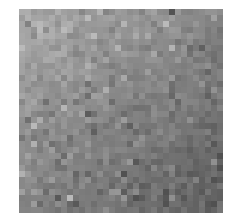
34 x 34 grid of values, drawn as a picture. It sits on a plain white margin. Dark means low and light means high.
Slope: up to the top left. Odd rows or columns: none. Ninth with the highest average: top left. Grain: fine. Stripes: none. Mirror symmetry: none. Ninth with the lowest average: bottom right.
